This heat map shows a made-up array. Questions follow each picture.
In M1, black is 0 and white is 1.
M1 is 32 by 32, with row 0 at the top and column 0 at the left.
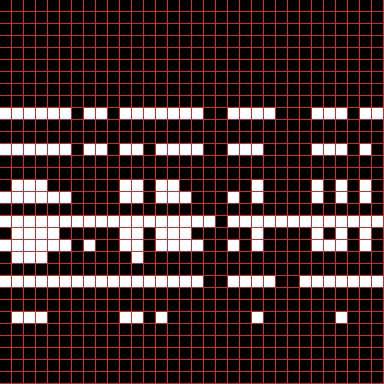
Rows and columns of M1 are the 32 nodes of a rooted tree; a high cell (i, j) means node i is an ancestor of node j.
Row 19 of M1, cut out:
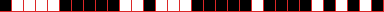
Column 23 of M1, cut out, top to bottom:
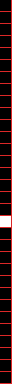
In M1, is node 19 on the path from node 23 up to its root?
no
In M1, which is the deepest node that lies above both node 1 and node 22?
9
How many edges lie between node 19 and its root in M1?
6
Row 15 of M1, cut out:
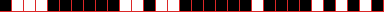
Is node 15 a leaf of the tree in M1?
no
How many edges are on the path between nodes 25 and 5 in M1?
6
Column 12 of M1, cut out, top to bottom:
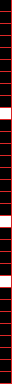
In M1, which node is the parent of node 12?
9
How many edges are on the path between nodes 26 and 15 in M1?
1
